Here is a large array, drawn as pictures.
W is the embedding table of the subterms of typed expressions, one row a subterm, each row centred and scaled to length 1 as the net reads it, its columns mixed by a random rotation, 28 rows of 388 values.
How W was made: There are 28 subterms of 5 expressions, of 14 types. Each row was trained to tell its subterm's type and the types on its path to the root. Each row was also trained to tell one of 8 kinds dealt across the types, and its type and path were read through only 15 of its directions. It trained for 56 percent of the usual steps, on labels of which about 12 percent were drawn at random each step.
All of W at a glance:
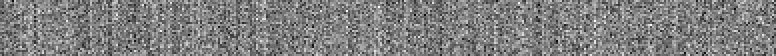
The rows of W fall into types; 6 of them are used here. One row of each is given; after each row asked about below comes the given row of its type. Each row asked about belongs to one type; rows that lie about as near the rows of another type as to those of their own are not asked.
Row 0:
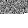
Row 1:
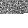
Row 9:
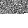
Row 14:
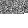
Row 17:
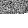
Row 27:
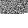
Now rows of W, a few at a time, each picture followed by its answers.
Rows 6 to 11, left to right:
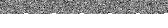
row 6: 17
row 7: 27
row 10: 17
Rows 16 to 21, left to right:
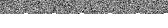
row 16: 17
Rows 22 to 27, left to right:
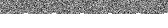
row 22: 27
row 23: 27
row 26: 17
